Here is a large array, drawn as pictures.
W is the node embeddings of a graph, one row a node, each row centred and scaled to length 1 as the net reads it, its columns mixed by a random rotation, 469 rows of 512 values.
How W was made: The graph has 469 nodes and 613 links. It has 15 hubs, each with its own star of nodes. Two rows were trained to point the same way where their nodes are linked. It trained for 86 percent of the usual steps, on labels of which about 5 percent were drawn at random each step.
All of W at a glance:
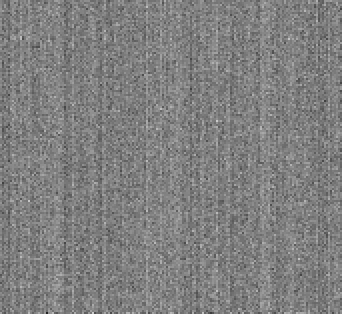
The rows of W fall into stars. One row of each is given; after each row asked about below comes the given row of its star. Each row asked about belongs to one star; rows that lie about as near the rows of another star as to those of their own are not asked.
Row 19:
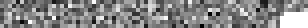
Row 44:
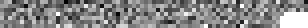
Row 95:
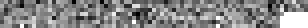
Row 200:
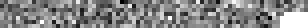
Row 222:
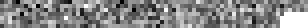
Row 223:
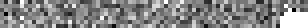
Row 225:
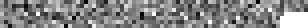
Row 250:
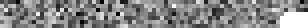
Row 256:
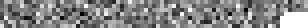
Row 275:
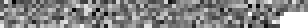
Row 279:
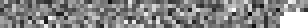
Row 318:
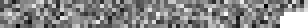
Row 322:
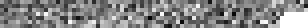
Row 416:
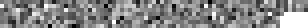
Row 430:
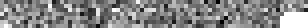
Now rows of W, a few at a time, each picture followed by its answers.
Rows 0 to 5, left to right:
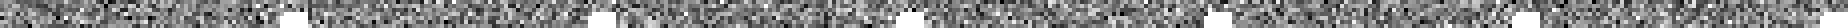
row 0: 318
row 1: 279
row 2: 19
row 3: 225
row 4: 44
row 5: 19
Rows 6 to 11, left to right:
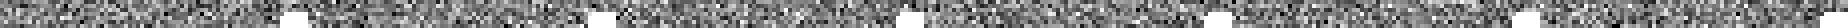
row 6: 279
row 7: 318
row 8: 256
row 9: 222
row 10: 222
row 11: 200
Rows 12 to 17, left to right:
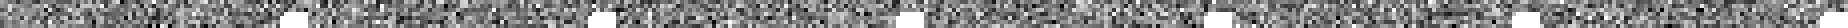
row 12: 222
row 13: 223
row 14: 416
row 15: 223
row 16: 250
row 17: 225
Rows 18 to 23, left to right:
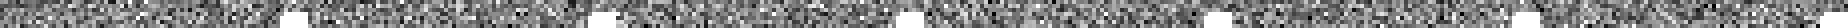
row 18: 279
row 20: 318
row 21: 256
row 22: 416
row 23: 416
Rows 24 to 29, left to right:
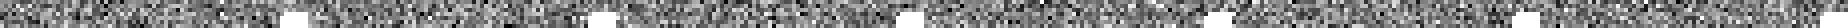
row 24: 275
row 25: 318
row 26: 222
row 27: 200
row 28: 223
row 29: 19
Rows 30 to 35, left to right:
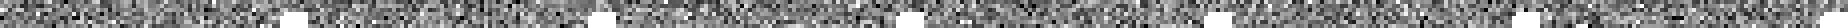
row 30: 225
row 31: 416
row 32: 275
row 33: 223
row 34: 223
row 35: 318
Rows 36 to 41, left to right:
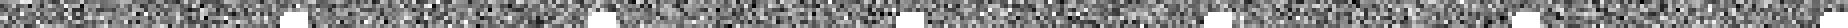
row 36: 322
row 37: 279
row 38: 223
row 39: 95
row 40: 222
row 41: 256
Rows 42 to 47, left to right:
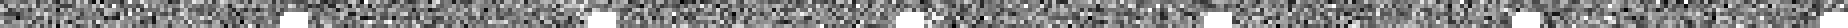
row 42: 256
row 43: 225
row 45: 318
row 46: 250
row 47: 200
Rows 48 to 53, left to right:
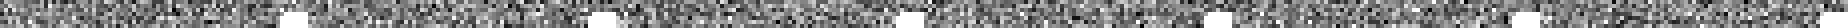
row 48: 95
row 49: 223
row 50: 318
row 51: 250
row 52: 250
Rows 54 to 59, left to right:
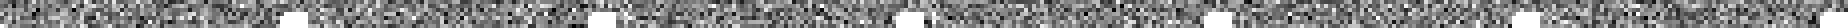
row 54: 275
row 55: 95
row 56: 318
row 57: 44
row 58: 44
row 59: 250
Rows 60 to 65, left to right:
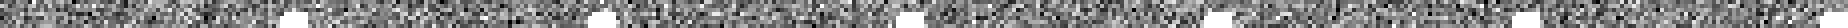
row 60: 256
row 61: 95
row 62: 318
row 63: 225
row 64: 430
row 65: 322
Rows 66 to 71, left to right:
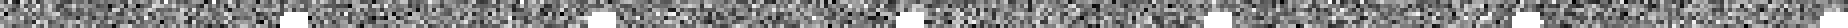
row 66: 223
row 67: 322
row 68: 200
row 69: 416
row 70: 279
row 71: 322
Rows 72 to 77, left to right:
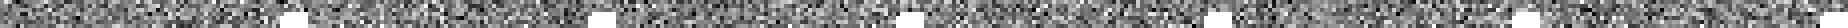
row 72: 44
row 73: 95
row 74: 223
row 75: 223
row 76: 322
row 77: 318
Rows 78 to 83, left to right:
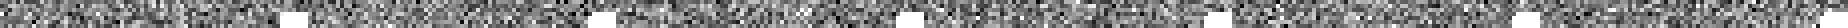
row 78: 250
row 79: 275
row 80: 256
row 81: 19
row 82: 279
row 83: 44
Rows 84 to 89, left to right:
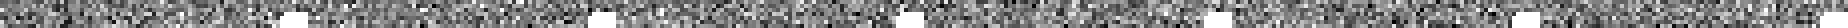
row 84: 256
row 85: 223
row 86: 200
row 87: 19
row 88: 223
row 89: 318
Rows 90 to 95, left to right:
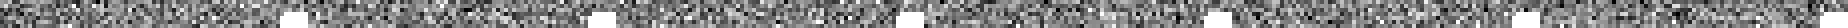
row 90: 44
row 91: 275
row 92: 279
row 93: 222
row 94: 44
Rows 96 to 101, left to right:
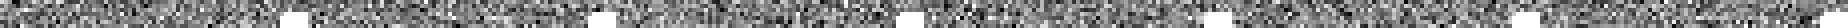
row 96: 44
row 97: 200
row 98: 430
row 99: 318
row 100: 44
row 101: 275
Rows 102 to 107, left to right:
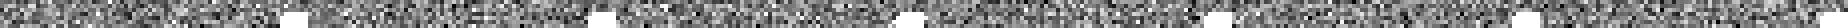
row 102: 250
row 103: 200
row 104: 256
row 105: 222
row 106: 222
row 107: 318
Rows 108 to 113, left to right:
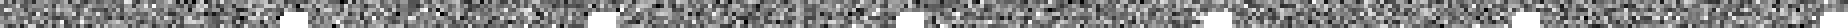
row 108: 225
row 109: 95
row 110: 250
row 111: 416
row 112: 44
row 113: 19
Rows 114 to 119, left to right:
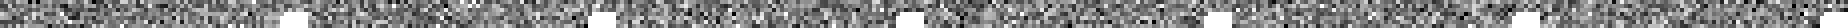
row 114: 416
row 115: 223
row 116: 430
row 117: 275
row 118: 279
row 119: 430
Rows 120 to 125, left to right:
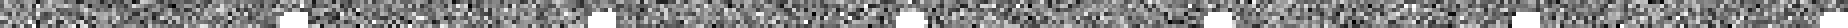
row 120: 95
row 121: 416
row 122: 279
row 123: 200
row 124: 223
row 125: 279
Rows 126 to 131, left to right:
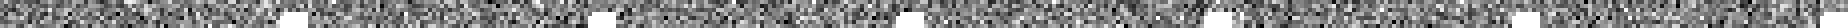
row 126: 225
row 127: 430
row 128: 200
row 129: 279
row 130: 318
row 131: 19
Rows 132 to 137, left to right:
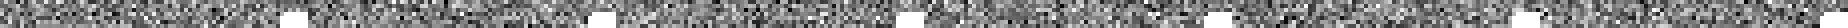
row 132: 44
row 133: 19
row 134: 95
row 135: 223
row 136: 225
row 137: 430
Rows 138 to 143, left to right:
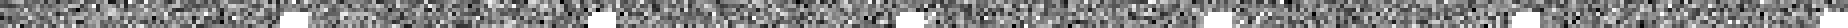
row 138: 279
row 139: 200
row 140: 430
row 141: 318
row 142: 250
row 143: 279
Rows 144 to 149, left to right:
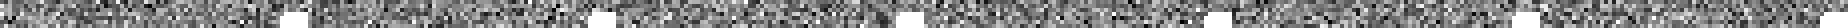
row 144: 200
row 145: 225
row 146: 279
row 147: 223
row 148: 416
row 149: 430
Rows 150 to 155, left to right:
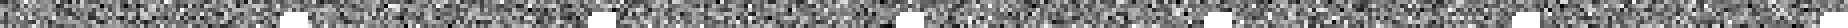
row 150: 223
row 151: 275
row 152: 95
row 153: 430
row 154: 95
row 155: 19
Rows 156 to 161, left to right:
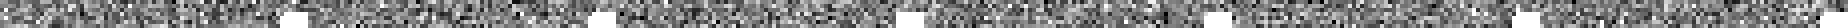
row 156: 250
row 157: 416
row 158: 256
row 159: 318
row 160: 19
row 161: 225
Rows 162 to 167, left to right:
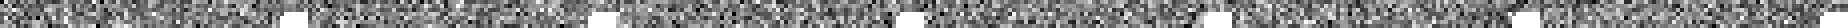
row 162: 19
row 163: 19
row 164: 250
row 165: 322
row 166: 222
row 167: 279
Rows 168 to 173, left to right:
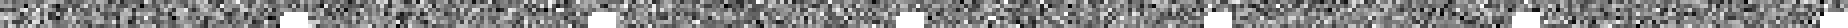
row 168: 222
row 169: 275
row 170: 223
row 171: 200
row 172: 279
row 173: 223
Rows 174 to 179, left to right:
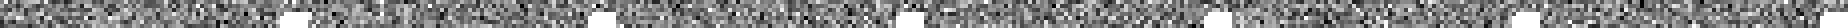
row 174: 322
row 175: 250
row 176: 256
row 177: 44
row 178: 222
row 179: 95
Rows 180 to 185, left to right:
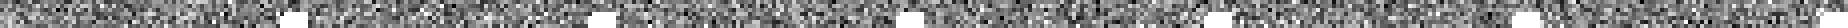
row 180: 222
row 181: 95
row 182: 200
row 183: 416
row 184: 95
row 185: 318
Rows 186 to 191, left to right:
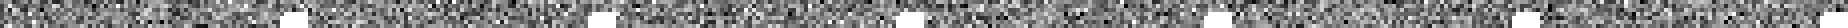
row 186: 19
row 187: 279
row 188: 44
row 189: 322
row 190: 275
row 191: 256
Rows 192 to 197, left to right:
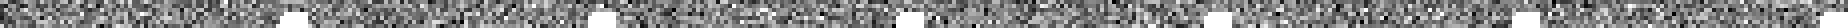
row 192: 279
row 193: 256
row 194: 318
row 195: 416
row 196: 95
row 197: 275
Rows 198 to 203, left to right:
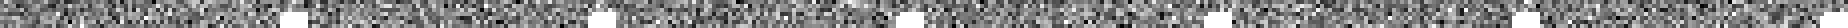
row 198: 44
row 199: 416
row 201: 318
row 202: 95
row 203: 416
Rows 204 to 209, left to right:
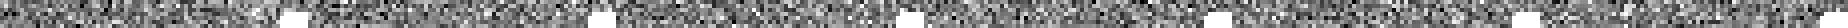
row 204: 225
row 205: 44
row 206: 44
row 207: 430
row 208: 223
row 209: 275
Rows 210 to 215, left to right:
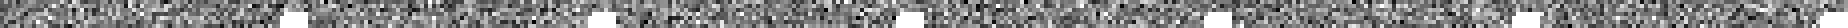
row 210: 279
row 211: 322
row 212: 225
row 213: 256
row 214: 19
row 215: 318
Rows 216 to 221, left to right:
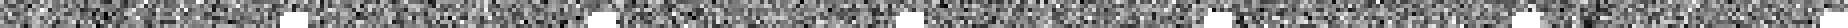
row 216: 200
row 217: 222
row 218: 44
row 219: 19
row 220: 416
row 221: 318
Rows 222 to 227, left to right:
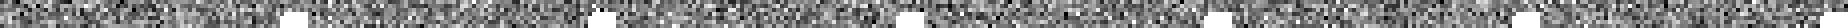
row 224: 430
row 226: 416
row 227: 223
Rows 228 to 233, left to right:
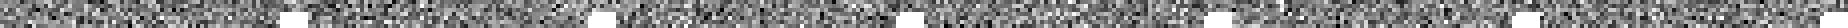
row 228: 95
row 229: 225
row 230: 200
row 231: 279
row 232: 250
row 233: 430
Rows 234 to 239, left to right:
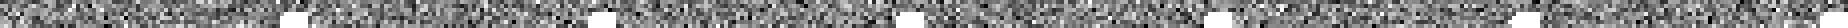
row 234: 250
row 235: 430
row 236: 222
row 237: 223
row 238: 250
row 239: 44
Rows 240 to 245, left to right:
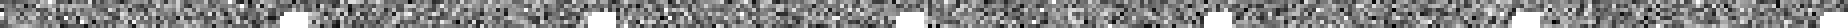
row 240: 222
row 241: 318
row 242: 19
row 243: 223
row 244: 225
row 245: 250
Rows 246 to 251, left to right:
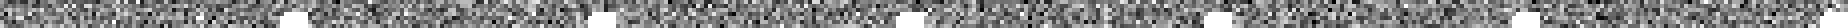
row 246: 275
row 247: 256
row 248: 250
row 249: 250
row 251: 322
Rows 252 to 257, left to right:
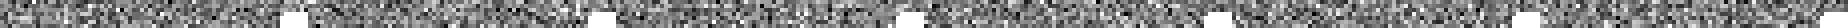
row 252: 275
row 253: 225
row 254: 256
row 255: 200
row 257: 223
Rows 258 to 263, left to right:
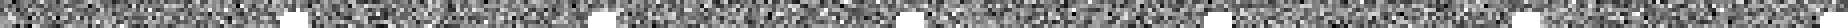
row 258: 318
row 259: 322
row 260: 430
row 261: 223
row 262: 279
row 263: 250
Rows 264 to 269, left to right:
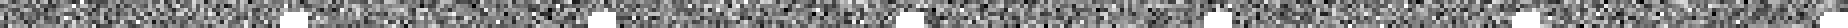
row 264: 44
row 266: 279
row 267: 256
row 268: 44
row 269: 430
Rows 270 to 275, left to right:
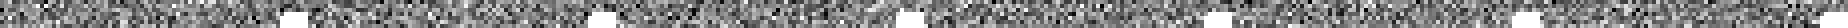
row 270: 222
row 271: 256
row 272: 225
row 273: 44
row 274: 44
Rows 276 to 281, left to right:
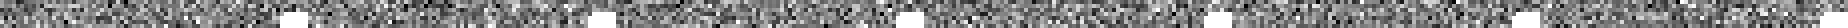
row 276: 200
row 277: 222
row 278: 44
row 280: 222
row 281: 19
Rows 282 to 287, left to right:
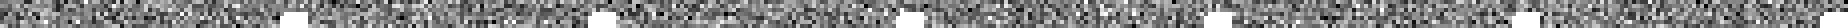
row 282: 256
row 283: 275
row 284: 225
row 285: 222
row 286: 416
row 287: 430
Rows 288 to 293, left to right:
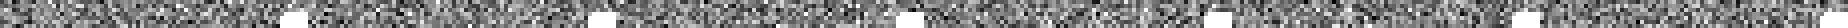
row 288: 430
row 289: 44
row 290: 44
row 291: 256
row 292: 95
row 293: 44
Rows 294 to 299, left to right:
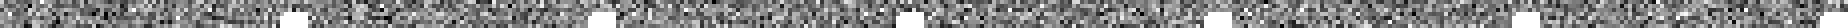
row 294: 318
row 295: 322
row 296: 430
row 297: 19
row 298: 416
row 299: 279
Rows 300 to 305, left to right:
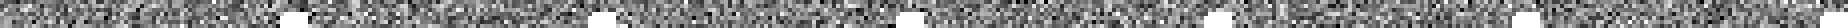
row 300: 250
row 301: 430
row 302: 430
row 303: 275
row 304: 223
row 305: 225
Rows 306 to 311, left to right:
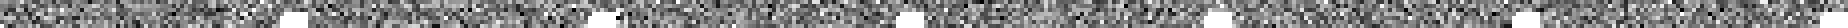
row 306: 225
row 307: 225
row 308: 430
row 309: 322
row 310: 430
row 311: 279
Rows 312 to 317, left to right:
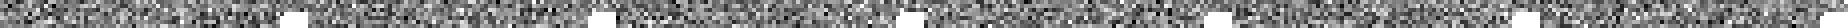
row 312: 222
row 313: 322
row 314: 19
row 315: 250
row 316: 225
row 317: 19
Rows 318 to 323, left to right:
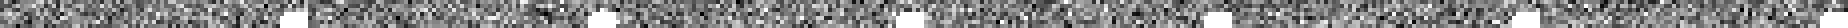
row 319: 275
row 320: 318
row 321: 250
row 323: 416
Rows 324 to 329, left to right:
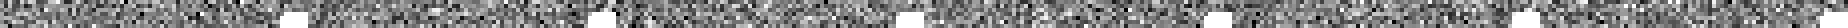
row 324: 223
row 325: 200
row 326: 19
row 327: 430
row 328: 279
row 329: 44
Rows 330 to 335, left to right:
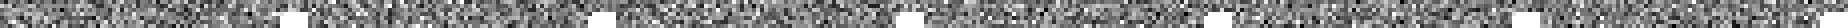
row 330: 416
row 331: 430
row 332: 279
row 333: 430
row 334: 250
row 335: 318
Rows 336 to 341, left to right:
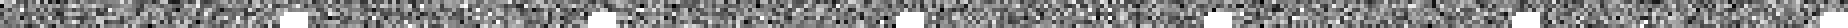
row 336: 322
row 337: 256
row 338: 44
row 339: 200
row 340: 318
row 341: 416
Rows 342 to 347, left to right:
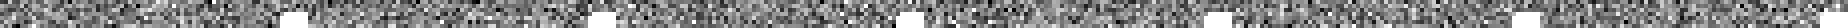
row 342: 223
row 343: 275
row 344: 430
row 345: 416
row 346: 250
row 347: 322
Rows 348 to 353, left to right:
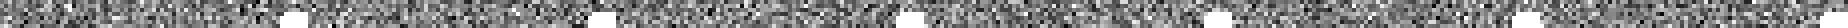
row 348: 430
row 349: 95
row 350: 279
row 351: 250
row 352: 279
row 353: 223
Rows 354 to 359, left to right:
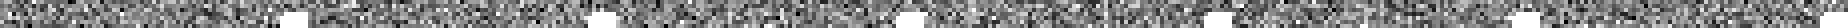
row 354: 318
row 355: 44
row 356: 416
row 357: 250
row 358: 416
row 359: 430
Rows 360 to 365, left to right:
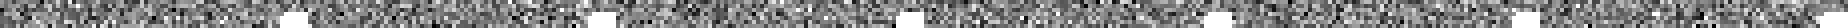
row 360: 416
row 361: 225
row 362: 223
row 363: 416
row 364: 318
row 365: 416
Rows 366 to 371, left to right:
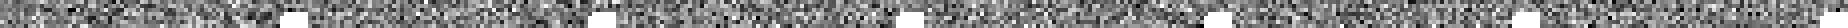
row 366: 200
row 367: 200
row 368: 279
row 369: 430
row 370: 44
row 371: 19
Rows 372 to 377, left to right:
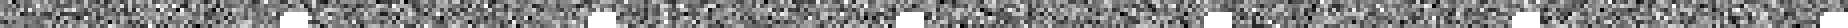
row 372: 44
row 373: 44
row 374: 430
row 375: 430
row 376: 322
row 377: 416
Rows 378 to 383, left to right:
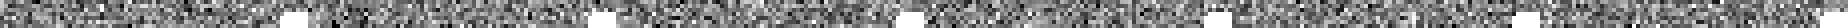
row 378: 225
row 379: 318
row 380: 225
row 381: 416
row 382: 223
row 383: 318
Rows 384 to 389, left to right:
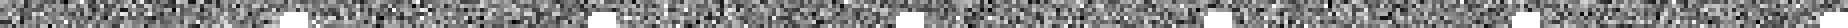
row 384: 416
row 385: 430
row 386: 430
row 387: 222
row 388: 416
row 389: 222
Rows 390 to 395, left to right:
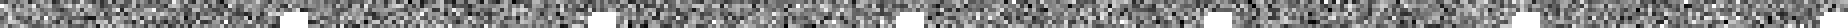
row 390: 430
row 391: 416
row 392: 318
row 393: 200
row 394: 19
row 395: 200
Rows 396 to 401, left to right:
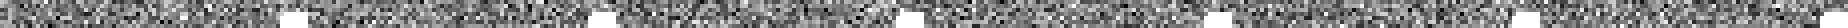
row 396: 318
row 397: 322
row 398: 225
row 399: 19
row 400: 225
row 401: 275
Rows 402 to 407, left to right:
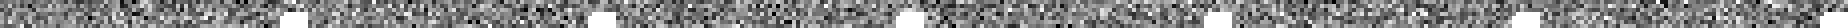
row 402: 95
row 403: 250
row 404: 322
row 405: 318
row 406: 256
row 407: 200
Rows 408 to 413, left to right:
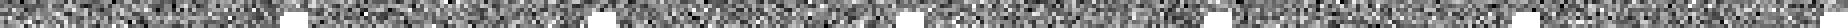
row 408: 95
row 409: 44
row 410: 44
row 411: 95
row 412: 279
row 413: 19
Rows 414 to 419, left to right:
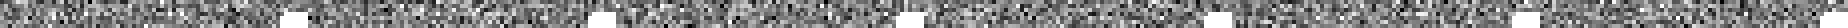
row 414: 256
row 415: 256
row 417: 200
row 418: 322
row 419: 279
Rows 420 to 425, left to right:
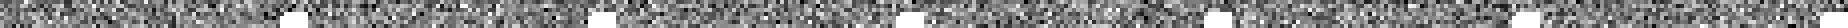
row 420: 200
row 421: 256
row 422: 223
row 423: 250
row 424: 95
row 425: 250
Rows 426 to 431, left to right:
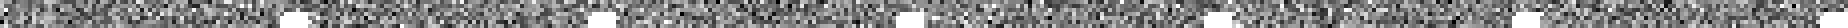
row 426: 430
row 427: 318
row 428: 95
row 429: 200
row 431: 250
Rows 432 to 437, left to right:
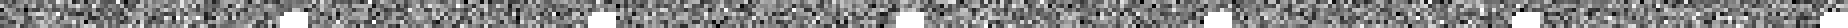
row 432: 200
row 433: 416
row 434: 279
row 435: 200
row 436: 200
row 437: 200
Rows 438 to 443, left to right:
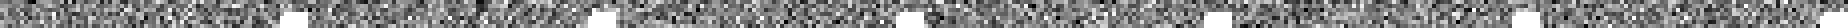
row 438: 256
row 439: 322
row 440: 44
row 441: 256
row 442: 322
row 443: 44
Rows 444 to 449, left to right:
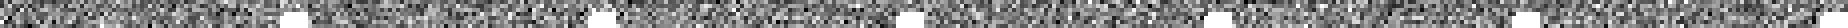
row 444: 322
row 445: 322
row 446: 275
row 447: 223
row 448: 275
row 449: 279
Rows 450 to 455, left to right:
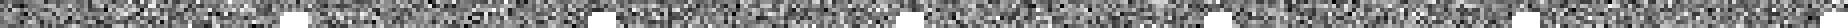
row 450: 19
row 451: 200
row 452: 225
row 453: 430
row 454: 256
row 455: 279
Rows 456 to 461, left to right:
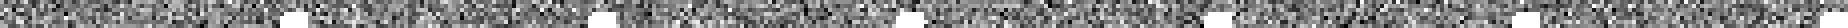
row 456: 430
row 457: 430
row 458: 225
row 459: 200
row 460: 223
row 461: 279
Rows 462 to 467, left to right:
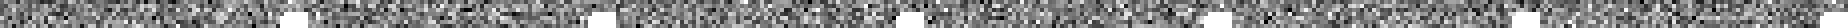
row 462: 416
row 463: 318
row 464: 279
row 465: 322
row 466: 250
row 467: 95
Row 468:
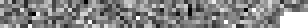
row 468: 225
